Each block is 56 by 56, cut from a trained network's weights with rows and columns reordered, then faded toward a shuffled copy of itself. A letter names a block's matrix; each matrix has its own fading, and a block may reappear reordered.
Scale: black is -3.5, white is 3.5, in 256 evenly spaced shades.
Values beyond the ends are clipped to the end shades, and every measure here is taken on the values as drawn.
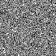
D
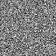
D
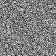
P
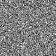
P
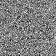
D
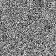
D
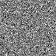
P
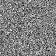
D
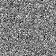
P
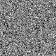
P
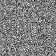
D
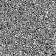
P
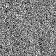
D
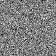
P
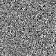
P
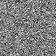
P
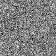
D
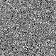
P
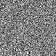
P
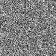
D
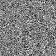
D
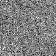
P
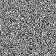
P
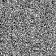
D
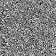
D
